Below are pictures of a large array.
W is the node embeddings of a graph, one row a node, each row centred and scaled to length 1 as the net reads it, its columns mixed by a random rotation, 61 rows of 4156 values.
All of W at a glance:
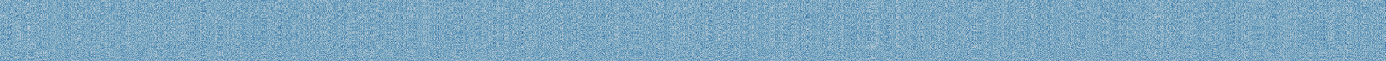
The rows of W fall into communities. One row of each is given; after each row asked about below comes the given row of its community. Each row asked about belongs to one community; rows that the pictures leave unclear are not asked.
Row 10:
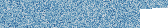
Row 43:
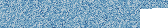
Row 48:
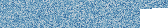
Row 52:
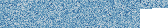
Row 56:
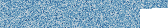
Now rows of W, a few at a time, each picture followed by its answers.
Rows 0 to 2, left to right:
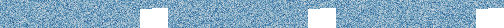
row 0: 43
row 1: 43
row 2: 10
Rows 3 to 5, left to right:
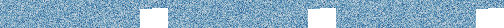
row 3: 48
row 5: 43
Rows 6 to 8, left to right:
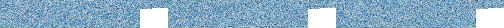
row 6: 48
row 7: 10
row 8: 52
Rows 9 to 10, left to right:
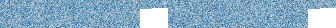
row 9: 52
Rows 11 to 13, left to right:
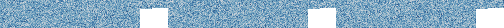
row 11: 10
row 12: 43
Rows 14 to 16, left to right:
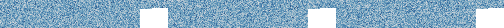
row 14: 52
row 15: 48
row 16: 52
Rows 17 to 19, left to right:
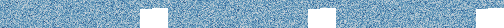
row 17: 52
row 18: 43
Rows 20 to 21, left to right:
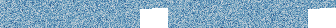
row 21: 43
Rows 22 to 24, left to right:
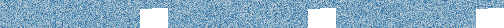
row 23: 48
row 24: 10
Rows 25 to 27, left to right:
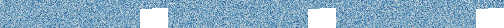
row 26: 56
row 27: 56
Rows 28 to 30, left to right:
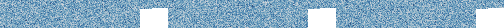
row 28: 56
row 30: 10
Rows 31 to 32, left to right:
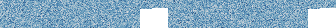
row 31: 43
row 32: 43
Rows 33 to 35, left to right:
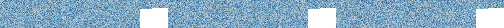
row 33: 43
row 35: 56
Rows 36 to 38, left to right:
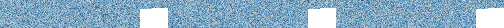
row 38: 56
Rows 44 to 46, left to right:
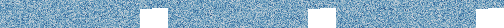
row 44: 48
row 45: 10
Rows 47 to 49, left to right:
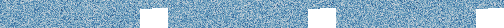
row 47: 10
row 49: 56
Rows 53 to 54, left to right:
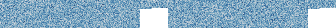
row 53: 52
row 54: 43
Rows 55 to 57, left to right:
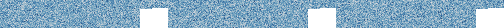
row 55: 52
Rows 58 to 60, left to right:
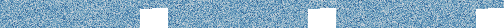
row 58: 10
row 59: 52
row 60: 56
